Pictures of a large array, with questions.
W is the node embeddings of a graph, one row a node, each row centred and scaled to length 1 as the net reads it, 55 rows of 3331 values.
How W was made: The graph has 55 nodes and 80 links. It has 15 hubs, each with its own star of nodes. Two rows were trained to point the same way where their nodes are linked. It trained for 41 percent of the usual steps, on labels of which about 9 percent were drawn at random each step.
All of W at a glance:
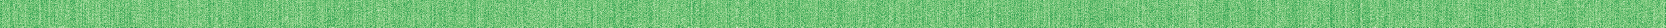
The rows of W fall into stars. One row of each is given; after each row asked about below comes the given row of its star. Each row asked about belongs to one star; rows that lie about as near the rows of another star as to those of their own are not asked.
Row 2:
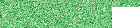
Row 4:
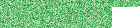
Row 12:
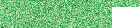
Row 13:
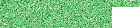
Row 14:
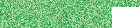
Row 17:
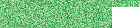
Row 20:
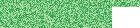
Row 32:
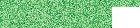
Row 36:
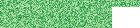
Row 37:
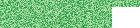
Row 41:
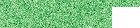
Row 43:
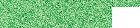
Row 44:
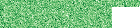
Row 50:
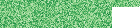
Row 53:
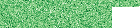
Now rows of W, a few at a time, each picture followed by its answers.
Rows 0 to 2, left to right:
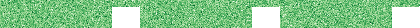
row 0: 13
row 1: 44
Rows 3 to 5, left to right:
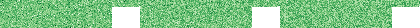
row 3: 2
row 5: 44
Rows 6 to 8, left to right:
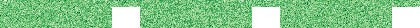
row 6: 4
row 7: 2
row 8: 12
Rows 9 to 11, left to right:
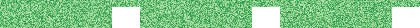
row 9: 13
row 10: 4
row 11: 43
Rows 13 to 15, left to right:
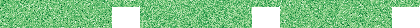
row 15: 13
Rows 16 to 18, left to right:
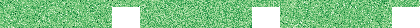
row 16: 53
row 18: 41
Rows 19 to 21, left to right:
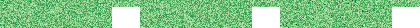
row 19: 53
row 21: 20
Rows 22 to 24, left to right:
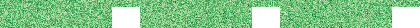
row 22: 2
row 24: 17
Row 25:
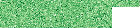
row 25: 13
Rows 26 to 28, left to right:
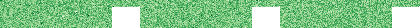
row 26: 32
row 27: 53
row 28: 2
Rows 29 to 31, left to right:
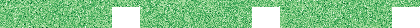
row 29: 36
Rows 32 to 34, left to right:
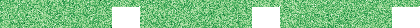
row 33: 53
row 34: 43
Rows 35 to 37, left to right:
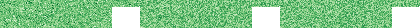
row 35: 41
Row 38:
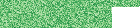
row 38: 43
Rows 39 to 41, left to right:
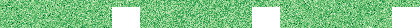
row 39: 37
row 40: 12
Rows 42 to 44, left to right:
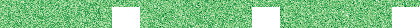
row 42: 17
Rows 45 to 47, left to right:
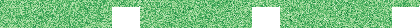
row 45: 41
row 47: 20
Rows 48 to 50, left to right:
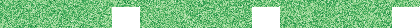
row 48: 14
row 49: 32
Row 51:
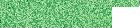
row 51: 50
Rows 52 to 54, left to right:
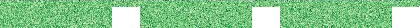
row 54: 20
